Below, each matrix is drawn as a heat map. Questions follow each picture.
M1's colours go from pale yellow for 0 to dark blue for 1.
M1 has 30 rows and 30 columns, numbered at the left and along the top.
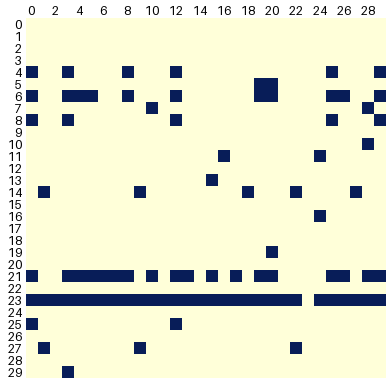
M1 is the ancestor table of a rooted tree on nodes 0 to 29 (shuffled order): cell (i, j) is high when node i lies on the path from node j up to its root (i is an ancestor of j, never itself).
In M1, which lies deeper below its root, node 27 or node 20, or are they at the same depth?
node 20
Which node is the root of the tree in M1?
23
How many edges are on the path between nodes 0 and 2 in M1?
7
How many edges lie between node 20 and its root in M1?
5
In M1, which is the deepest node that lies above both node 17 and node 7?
21
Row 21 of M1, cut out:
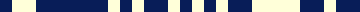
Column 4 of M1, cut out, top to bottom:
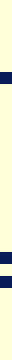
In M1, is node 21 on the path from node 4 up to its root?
yes
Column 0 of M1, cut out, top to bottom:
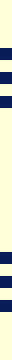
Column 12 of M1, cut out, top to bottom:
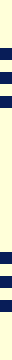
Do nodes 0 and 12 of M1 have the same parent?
yes
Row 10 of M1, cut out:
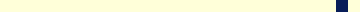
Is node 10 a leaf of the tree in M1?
no
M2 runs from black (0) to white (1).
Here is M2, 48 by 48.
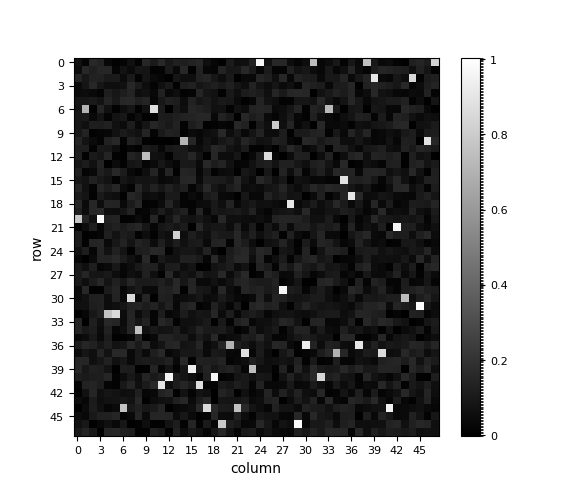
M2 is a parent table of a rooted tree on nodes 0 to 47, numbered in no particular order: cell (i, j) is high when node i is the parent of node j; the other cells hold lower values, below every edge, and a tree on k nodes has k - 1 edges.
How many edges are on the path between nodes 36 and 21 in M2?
3
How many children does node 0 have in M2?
4
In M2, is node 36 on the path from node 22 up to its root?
yes
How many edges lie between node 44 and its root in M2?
1
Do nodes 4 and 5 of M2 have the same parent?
yes
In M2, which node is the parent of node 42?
21
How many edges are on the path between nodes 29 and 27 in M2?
1
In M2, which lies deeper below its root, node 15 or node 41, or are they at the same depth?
the same depth
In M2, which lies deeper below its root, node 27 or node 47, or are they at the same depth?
the same depth
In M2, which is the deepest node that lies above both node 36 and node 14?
44
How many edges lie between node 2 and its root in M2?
0
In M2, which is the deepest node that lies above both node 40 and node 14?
44
